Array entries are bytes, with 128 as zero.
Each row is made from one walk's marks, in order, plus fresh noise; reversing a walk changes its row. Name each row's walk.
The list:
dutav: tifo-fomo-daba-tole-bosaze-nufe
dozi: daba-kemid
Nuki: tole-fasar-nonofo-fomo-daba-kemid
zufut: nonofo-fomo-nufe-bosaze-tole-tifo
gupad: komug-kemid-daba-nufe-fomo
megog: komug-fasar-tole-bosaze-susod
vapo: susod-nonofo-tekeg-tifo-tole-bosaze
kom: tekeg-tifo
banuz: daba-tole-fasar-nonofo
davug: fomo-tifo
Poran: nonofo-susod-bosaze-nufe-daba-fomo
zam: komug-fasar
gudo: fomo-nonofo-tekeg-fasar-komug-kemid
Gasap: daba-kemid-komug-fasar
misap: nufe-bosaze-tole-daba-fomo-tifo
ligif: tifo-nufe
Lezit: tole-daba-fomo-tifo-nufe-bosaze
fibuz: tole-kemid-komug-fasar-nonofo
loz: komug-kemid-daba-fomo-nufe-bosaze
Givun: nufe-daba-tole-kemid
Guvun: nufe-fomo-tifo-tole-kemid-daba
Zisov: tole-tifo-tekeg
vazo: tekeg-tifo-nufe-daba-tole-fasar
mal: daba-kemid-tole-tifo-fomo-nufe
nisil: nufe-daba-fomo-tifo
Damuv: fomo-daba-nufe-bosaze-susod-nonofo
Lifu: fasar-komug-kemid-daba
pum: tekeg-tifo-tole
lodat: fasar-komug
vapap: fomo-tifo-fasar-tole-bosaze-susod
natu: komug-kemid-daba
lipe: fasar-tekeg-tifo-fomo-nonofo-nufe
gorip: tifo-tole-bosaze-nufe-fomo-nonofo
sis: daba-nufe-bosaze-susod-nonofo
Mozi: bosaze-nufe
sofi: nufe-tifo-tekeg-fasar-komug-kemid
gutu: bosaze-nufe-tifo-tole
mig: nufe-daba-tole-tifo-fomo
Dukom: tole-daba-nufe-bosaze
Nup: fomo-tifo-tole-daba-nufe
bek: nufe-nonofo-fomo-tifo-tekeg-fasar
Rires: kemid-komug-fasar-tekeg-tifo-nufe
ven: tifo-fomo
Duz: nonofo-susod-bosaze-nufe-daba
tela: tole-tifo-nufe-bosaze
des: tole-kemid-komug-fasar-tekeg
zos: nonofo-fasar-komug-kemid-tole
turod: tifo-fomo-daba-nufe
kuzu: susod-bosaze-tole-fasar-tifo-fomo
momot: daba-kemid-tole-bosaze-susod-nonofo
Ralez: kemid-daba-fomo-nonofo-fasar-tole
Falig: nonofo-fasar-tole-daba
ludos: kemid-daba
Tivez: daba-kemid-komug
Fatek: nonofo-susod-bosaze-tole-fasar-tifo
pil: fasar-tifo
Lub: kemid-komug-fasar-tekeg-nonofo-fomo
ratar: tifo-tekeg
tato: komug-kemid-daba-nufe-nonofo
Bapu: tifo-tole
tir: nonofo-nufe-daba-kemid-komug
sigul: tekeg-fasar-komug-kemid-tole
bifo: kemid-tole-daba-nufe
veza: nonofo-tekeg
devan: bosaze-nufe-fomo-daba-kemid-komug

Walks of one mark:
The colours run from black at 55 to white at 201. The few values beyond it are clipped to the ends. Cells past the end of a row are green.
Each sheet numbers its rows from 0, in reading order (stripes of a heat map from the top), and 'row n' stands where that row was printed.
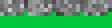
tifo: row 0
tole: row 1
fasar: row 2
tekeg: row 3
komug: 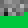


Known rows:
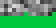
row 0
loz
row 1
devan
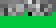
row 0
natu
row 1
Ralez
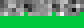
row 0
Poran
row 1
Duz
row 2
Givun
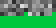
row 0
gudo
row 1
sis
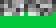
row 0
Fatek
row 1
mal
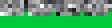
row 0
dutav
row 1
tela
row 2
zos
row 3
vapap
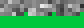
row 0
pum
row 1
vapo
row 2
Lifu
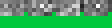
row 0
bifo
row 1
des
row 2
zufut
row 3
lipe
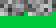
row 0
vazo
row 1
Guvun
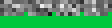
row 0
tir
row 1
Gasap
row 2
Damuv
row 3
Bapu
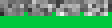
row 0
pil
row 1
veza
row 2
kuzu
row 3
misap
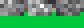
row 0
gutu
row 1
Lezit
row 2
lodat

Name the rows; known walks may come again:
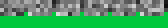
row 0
sigul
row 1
turod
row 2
momot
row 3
kom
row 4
banuz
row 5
gorip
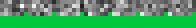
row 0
dozi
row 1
Damuv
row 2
zufut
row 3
Nuki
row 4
mig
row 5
Mozi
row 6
ligif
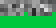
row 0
ludos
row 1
tato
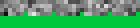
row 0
megog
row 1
kuzu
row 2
devan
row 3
Zisov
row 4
pum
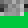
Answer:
Duz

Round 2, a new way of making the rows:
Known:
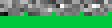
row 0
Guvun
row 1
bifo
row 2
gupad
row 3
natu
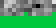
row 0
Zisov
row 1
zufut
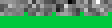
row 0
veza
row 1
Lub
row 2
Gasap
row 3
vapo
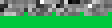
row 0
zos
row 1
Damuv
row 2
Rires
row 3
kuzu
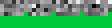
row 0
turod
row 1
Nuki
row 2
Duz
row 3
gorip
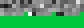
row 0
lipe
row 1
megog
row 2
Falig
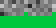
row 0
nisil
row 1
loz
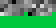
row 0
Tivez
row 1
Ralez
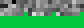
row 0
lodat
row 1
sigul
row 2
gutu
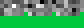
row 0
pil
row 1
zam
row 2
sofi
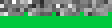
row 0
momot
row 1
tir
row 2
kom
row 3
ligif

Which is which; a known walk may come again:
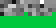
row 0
Lifu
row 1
tela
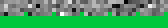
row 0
ven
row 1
misap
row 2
fibuz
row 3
ratar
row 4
bek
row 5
tato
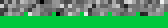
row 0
banuz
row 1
Tivez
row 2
Ralez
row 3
vapap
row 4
Poran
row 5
Falig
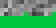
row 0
ligif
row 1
Nup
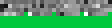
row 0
zos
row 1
Mozi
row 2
Bapu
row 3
megog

